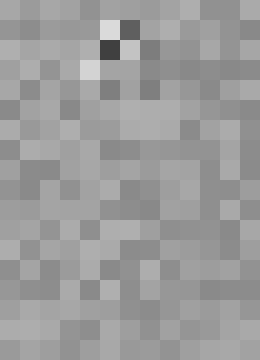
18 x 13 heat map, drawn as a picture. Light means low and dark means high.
The bottom right is the smoothest part. There are no regular stripes. The top middle is the roughest part. Neither half mirrors the other. In the top middle lies a patch that is rougher than the rest.
